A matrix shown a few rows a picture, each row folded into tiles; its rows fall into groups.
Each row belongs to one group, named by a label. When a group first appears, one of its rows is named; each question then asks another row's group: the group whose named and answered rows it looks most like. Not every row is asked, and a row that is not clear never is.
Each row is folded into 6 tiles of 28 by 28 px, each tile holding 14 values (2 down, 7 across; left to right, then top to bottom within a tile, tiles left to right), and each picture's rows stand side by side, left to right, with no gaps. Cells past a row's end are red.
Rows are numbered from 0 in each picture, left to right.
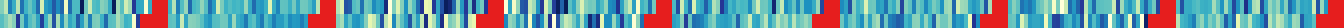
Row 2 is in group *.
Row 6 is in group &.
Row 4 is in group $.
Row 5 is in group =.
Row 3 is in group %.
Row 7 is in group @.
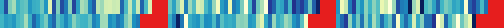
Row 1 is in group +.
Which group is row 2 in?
&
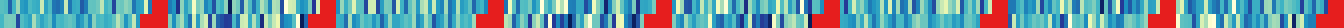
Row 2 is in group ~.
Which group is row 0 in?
@
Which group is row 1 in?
=
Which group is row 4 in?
&
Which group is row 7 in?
*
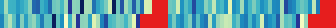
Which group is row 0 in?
@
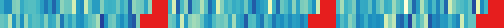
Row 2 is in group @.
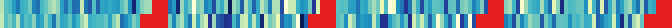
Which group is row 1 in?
=
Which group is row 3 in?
~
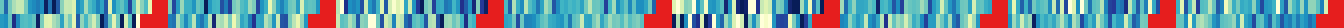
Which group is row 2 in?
*
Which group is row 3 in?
$
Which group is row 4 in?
+
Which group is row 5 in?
%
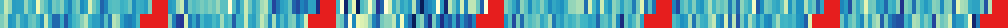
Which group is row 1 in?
+
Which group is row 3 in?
~
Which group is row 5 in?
=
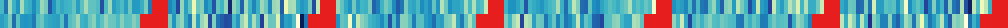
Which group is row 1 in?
=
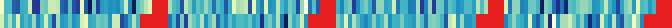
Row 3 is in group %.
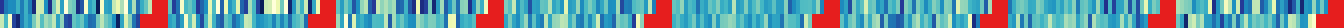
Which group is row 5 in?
=
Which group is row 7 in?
+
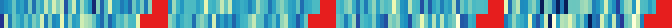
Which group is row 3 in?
%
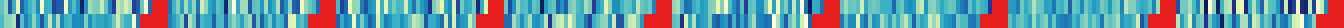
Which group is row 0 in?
@
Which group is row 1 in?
~
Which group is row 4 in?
&
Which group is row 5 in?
+
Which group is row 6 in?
=
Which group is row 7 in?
~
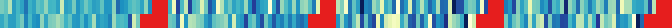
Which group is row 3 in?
=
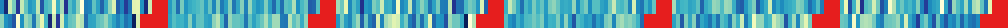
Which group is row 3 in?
&
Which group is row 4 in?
&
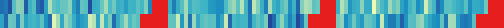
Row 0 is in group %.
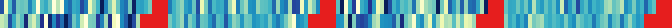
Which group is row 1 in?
~
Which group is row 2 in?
$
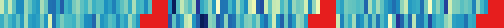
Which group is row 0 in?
%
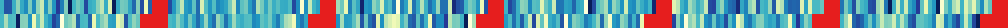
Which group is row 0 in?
@
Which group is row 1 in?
~
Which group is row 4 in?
+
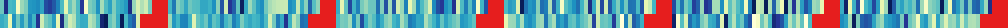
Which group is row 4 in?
@
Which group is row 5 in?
$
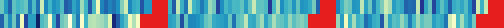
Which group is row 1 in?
$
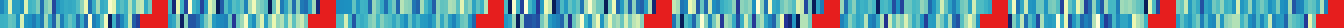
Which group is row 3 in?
$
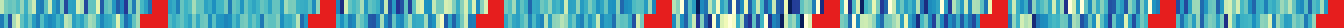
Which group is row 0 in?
+
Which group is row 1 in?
=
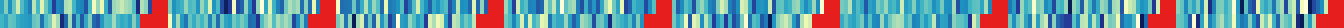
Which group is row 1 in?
@
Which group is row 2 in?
@
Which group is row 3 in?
*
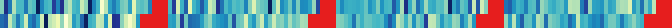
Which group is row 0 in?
%
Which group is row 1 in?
$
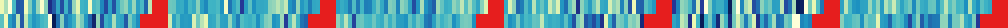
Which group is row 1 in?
*
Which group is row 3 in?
&
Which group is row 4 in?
~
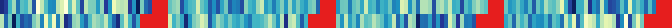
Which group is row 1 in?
*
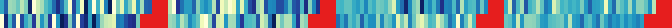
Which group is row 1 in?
*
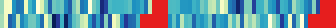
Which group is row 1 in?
&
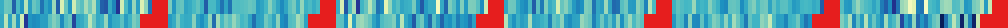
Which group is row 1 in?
%
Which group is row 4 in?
+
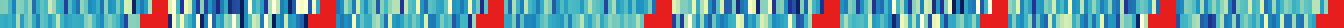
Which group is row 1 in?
+
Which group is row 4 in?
+
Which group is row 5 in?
@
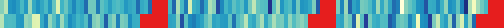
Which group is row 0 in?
*
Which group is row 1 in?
$
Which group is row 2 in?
~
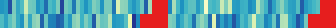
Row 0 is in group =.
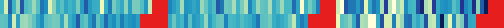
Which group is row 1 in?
~
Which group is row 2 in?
*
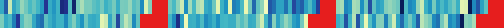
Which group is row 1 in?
+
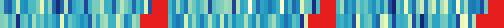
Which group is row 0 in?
@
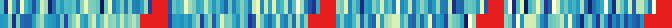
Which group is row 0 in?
$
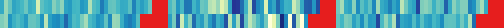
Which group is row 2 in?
@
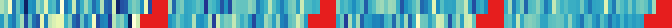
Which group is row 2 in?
&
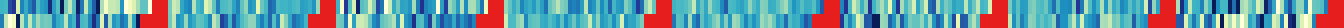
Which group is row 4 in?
+
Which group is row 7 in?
%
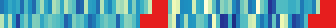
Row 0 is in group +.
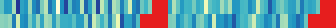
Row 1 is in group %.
